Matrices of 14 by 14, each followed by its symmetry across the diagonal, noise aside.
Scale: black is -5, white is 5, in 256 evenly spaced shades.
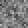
symmetric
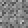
symmetric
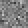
antisymmetric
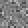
antisymmetric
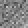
symmetric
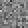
antisymmetric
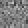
neither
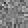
antisymmetric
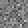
symmetric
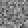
antisymmetric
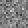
neither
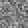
neither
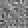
antisymmetric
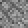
symmetric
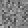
neither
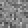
neither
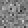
neither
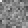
symmetric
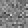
neither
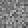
symmetric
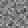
symmetric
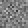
antisymmetric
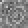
symmetric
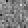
neither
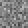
neither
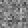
antisymmetric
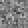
antisymmetric
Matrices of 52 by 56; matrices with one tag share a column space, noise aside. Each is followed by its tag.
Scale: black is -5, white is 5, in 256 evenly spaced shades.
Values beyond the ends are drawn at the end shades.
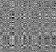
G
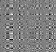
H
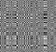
G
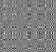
H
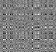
H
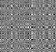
H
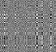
G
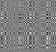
G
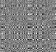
H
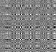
H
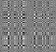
G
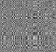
G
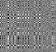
G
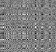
H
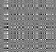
H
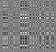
G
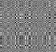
G
